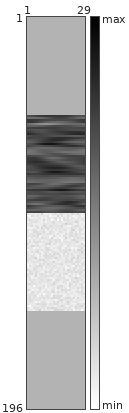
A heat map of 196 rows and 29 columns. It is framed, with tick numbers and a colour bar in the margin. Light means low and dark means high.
It is made of 4 by 1 panels. Panel 1,1: low, flat. Panel 2,1: high, streaked across. Panel 3,1: very low, fine-grained, faint in contrast. Panel 4,1: low, flat.
